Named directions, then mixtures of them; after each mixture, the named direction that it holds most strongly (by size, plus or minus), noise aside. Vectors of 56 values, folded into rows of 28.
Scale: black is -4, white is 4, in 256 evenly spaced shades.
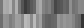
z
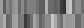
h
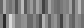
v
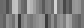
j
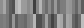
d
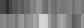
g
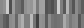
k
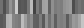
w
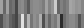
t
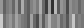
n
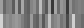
n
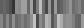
d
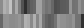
z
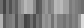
z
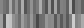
n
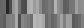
j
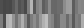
g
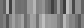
k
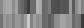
z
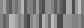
v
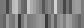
j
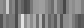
t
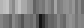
g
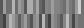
v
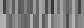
n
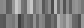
j
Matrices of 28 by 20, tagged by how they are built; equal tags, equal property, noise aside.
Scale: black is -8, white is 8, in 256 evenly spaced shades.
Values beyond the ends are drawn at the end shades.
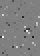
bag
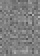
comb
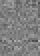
comb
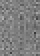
comb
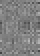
comb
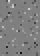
bag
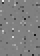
bag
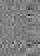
comb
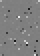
bag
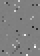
bag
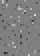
bag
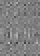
comb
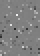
bag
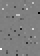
bag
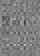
comb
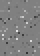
bag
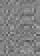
comb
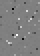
bag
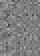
comb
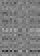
comb
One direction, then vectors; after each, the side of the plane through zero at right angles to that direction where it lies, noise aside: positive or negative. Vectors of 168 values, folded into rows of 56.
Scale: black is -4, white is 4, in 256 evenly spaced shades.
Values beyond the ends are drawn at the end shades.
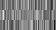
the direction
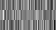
positive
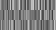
negative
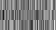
negative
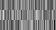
positive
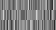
positive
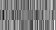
negative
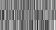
negative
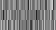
negative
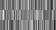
positive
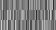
negative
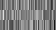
positive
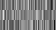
positive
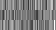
negative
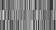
positive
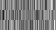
negative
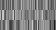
positive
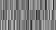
negative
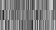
negative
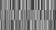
positive
